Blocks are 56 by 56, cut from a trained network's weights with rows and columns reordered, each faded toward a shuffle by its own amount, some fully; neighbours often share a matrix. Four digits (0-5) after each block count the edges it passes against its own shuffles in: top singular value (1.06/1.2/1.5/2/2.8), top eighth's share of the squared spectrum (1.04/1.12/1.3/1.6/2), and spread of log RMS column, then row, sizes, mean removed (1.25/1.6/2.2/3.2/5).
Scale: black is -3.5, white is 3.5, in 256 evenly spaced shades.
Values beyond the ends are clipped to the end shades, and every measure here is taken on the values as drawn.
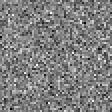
2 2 0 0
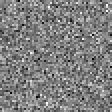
0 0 0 0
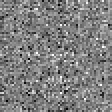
3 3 2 1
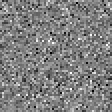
1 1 0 0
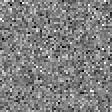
1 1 0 0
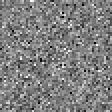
0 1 0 0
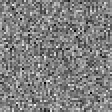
2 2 0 0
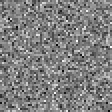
1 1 0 0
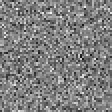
1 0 0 0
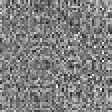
3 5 2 2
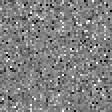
0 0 0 0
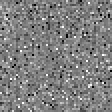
0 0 0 0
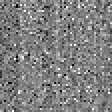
2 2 0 1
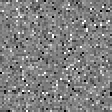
0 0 0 0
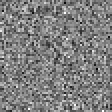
3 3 1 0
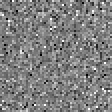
1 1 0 1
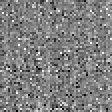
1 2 0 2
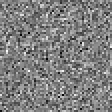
3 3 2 0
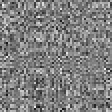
4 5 3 2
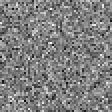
2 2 0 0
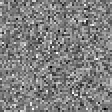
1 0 0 0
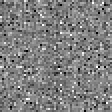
2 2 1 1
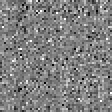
2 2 0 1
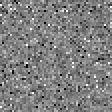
1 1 0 1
